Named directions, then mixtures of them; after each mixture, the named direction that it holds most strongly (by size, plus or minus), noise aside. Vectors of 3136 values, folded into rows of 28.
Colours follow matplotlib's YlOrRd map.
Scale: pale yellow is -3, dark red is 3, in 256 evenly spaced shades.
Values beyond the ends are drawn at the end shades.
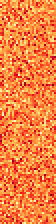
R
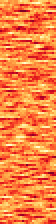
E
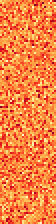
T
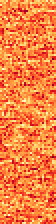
R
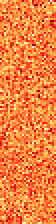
T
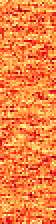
E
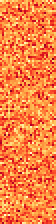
R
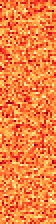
R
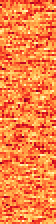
E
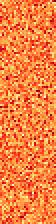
T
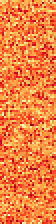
R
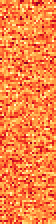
R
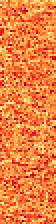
R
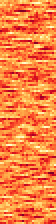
E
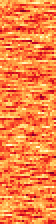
E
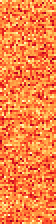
R
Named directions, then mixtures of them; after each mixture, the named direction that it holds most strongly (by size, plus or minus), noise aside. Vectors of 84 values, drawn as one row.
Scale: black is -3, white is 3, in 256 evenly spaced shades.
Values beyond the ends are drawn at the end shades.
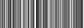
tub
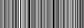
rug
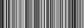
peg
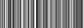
tub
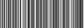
tub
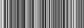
peg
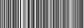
tub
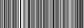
rug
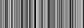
tub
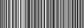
rug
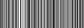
rug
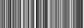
tub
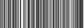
tub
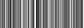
tub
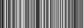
peg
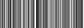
tub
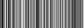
peg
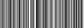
tub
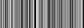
tub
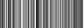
tub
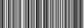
tub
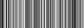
peg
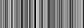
tub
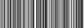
tub
